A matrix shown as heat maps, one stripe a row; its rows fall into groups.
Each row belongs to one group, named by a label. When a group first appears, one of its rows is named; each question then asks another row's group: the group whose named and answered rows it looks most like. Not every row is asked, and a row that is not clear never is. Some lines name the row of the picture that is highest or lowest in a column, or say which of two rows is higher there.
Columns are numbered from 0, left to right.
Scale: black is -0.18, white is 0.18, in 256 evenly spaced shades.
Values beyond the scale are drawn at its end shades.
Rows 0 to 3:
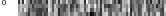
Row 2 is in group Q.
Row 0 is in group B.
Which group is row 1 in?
Q
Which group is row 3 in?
Q
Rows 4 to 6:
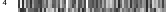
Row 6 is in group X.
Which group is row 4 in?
B
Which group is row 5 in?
B
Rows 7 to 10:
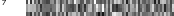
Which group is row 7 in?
B
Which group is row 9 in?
Q
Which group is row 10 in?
B
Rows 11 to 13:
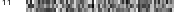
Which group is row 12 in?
X
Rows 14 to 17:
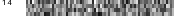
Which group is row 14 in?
B
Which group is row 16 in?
Q
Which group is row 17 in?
B
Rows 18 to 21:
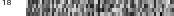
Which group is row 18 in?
X
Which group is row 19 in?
X
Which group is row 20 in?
B
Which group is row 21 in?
X
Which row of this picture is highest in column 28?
18
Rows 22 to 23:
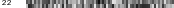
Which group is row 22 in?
B
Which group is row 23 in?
X
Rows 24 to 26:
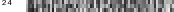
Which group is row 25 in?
X
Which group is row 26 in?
X
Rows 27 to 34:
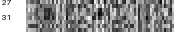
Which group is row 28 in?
Q
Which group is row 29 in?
Q
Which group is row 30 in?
Q
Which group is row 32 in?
Q
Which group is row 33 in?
X
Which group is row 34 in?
Q
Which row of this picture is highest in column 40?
31
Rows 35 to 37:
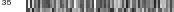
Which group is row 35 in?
B
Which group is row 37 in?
X
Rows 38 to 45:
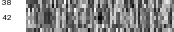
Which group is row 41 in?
Q
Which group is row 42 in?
Q
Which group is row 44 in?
Q
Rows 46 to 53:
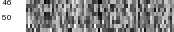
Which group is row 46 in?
B
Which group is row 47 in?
X
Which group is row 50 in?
Q
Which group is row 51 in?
Q
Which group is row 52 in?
B
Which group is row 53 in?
X
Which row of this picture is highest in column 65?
53
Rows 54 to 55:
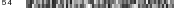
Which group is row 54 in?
X
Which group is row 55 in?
B
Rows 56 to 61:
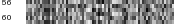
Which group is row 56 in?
B
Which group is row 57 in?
Q
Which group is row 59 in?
B
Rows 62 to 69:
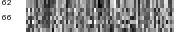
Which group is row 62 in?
Q
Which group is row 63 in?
Q
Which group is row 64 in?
B
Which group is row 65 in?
Q
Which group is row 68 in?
X
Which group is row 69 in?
X
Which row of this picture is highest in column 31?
67
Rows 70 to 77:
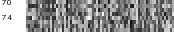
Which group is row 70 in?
Q
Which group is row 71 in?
X
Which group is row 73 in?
Q
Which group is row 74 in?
B
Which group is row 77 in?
X
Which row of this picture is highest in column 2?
73
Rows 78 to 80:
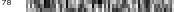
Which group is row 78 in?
B
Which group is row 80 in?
Q
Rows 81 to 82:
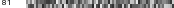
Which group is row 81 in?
Q
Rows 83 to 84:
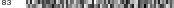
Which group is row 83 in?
B
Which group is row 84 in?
X
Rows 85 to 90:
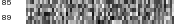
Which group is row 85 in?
X
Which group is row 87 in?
X
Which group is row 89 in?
X
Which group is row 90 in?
B
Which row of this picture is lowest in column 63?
90
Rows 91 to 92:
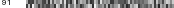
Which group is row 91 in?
X
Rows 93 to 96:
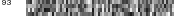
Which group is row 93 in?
B
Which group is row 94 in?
Q
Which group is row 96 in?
X
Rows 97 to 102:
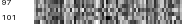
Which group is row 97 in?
Q
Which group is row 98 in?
Q
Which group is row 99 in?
X
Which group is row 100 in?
Q
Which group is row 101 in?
Q
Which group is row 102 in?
B
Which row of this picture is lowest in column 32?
99
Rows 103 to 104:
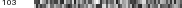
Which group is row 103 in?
B
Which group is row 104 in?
X
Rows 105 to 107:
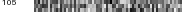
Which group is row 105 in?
B
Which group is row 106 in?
X
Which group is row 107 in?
X
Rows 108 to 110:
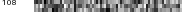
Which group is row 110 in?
B
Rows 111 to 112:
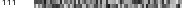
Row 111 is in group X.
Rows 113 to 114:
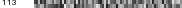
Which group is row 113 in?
X
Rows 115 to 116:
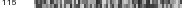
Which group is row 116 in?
X
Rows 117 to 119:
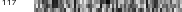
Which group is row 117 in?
B
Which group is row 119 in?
X
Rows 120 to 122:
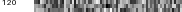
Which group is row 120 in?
B
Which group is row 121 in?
Q
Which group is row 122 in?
Q
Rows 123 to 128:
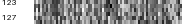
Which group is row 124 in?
B
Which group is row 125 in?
B
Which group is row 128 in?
X
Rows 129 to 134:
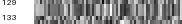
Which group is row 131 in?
Q
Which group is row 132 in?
Q
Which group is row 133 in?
X
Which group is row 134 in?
B
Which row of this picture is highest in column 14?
129
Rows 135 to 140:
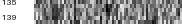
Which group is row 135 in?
X
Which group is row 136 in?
B
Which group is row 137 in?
Q
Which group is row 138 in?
Q
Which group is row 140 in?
X
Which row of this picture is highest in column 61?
135
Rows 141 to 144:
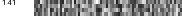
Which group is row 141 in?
B
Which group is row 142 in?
X
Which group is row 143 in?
X
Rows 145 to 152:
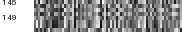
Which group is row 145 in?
B
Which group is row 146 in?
X
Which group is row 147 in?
Q
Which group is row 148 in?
X
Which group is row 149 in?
Q
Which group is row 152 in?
X
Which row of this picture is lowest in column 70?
145
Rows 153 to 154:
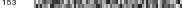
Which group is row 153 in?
Q
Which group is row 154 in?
X
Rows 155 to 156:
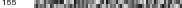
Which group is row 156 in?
X
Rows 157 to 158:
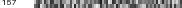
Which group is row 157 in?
X
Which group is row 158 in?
B
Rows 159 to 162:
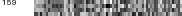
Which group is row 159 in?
Q
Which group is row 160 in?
Q
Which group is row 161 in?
Q
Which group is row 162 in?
X
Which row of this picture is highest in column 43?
160
